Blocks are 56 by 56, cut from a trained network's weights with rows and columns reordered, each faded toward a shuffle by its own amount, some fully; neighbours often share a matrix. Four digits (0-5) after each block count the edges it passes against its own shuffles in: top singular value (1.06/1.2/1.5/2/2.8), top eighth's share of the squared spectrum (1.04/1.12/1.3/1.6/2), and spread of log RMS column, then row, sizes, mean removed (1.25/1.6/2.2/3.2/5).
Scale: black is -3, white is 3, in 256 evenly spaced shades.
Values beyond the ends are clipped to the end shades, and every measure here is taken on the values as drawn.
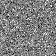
0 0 0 0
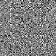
3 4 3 2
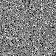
0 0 0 0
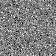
0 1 0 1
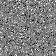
0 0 0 0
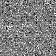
1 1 1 0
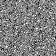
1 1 0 0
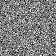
0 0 0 0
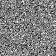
1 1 0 0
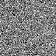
1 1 0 1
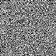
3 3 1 2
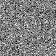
2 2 0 0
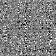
2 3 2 1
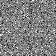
1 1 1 0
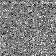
1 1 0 0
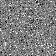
1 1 1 0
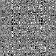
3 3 3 1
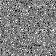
0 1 0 0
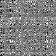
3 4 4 2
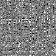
2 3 3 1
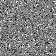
0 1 0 0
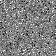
0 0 0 0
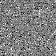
0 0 0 0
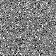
1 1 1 0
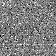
2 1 0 0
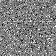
0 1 0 0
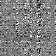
3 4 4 2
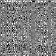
3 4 3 1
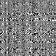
3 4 1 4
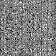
3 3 0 3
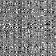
3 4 1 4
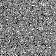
1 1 1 0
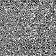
2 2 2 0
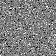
0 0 0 0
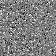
1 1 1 0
